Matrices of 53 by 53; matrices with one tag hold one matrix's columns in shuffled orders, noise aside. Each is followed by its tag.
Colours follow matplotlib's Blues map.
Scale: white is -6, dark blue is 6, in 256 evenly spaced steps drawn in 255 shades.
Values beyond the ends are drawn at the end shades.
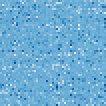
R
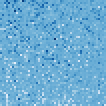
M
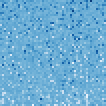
M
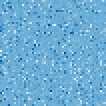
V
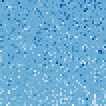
M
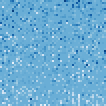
M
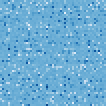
R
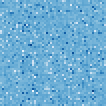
V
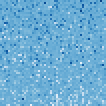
M
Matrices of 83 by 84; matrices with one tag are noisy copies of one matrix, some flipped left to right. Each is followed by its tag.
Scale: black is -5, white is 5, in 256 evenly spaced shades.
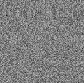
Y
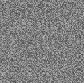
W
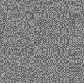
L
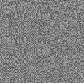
L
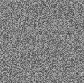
W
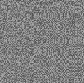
L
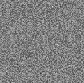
W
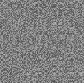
W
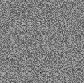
W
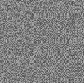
L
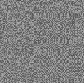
L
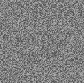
W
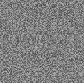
W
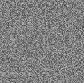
W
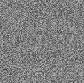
W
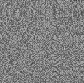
Y
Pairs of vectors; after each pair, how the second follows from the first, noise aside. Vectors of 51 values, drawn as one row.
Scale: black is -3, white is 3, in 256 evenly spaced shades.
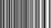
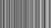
shrunk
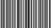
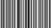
copied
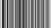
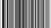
copied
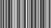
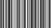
copied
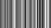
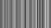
shrunk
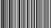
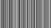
shrunk
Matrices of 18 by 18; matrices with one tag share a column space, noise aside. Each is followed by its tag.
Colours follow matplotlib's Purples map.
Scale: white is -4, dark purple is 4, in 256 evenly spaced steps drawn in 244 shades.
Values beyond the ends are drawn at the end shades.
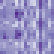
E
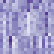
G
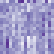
G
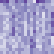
G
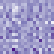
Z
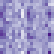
E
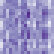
E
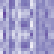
E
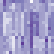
G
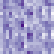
E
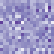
Z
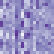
E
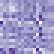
Z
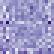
Z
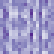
E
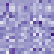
Z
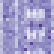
E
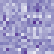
Z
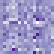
Z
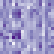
E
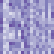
E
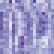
G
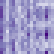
E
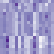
G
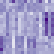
G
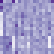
G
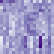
G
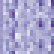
E
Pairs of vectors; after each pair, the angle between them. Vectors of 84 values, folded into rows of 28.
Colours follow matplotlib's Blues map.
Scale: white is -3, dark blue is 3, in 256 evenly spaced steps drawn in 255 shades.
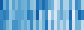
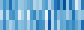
partly opposed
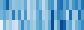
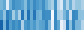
nearly opposite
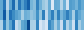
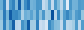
nearly parallel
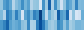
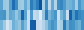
nearly opposite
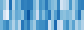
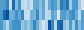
nearly opposite
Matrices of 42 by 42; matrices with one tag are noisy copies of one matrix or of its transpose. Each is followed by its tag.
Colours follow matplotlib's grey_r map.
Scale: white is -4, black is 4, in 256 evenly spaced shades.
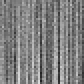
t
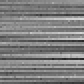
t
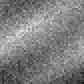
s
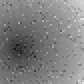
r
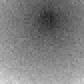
r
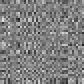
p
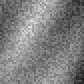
s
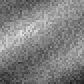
s
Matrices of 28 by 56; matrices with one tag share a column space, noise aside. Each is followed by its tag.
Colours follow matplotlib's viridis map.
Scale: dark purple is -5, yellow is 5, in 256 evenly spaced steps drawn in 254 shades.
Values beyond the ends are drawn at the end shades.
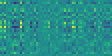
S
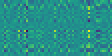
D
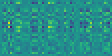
S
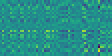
D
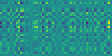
S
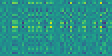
S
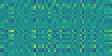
D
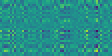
D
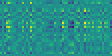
S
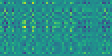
S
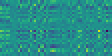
D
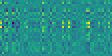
S
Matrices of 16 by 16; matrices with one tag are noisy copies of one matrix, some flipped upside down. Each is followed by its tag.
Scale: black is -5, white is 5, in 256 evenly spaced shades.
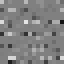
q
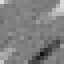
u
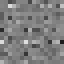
q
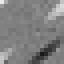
u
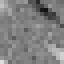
u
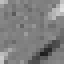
u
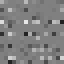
q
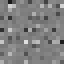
q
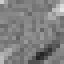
u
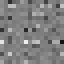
q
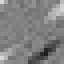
u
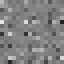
q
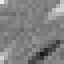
u
